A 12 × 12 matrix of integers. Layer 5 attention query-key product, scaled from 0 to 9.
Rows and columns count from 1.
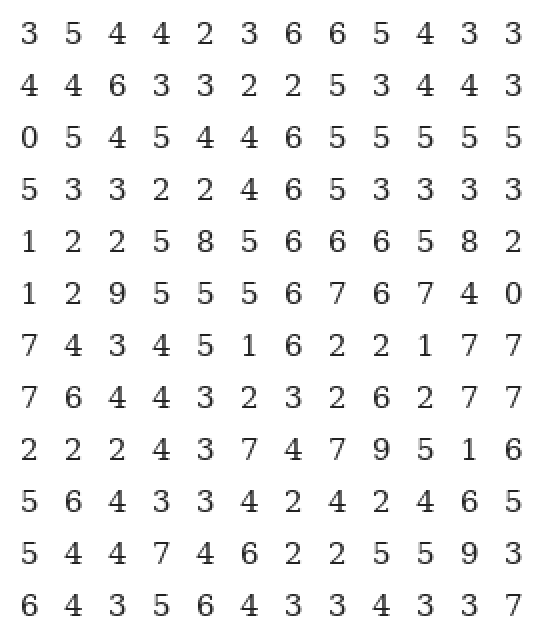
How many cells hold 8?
2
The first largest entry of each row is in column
7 3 7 7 5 3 1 1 9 2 11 12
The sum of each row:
48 43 53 42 56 57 49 53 52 48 56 51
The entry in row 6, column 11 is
4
